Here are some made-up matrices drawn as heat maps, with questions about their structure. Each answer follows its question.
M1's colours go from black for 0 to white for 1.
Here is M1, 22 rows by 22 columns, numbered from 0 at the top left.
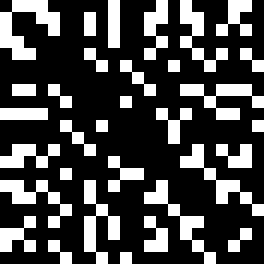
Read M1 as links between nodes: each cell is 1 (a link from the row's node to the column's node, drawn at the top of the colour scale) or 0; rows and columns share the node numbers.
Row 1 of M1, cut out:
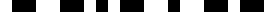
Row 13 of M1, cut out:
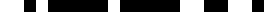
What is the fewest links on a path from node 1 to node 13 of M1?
1
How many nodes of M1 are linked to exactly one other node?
1
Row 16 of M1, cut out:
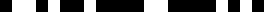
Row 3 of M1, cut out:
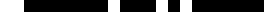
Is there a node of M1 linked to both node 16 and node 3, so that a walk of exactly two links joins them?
yes
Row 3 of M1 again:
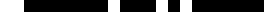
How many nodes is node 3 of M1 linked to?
5
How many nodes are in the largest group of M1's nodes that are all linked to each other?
6
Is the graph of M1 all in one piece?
no
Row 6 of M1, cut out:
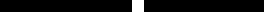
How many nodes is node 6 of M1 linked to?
1
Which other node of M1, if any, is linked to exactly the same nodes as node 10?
node 17
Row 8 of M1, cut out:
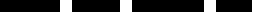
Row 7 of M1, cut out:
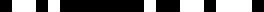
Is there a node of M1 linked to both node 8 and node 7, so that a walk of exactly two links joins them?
no
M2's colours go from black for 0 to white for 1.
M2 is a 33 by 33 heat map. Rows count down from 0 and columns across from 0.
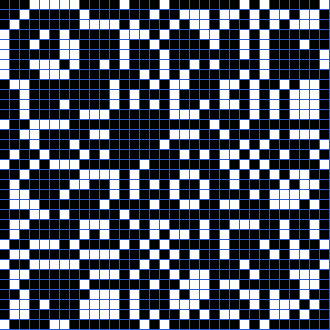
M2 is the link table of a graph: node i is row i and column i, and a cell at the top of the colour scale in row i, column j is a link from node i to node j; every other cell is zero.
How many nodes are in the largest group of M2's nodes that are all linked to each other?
8
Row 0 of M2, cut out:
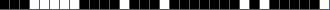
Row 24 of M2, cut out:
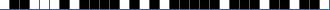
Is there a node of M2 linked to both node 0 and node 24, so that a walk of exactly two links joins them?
yes
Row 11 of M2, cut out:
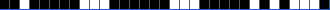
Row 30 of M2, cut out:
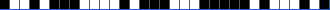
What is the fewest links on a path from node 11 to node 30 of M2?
1
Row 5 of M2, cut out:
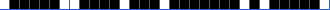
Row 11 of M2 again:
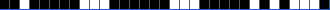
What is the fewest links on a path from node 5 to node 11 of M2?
3
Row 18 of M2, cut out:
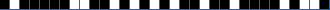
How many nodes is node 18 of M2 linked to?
12
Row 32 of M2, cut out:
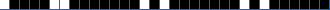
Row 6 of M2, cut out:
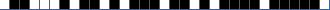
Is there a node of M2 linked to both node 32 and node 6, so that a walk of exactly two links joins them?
yes
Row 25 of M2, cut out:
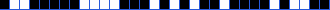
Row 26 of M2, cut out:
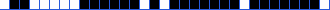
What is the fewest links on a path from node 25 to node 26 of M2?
3
